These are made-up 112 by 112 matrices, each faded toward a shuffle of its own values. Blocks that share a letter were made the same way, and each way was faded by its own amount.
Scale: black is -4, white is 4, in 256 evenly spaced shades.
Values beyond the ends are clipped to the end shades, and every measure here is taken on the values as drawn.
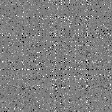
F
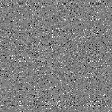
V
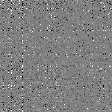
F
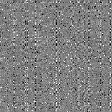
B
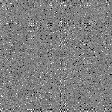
V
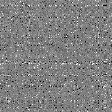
V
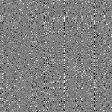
B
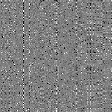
B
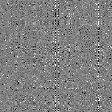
B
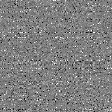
V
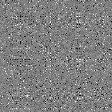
V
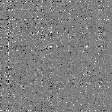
F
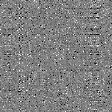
V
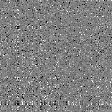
V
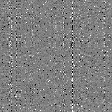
B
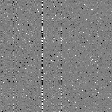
B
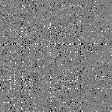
F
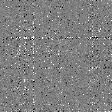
F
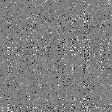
F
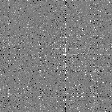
F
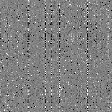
B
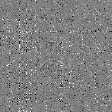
F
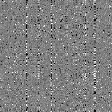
B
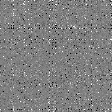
F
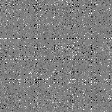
F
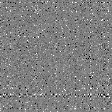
V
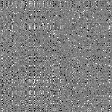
B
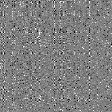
B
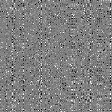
B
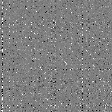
F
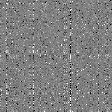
B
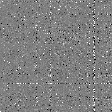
F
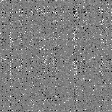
F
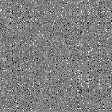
V
